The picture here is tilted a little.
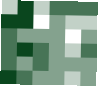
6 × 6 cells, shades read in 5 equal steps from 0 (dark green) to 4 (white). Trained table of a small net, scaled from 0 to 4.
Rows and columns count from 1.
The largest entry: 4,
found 2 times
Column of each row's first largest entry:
1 3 5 5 2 5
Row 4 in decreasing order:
3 2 1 1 1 0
